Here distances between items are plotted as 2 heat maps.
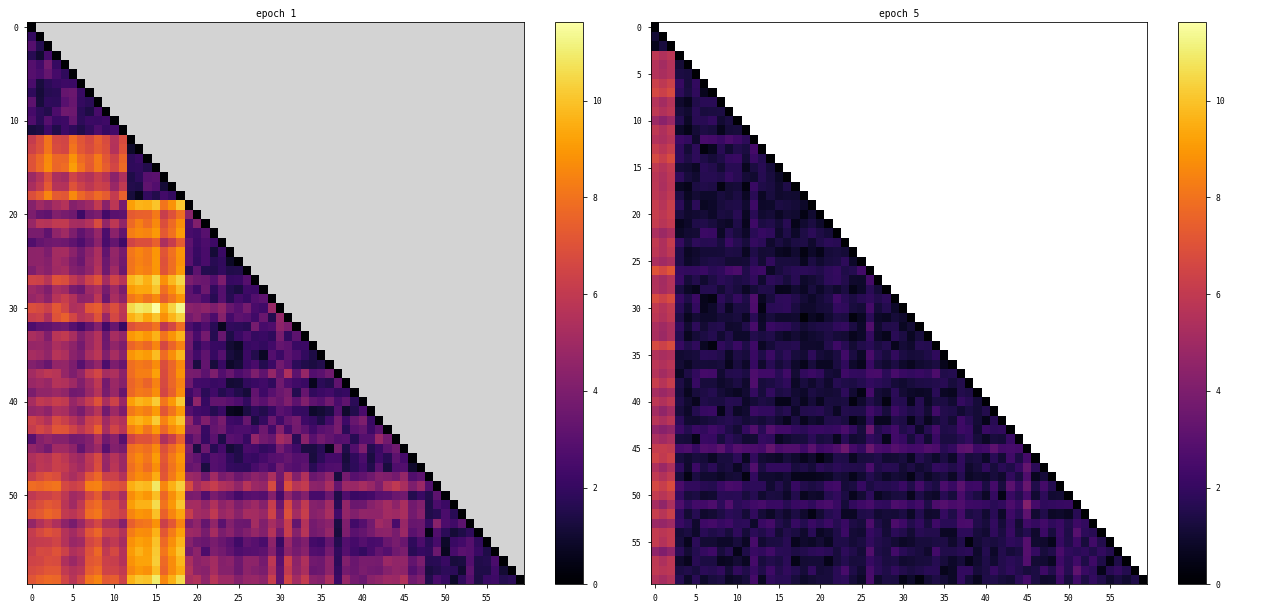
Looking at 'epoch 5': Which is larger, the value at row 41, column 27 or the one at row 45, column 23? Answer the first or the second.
the second
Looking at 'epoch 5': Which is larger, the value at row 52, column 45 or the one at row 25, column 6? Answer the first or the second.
the first
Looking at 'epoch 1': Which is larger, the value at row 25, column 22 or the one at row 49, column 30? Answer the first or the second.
the second
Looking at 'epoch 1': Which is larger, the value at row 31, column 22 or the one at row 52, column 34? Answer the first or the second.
the second
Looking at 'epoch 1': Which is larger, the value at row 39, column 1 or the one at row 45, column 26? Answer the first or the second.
the first
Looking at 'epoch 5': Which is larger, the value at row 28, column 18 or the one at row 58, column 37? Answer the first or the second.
the second
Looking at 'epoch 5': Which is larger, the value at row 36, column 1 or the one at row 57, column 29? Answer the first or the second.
the first
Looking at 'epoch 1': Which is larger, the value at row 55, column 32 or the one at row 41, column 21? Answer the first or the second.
the first
